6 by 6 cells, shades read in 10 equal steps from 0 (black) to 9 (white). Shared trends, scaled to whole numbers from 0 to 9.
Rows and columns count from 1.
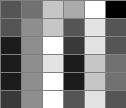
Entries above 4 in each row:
3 3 3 3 3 3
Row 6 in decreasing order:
9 8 5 3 3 2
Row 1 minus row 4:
2 -1 -1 5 2 -4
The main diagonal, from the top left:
3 5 9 1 7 3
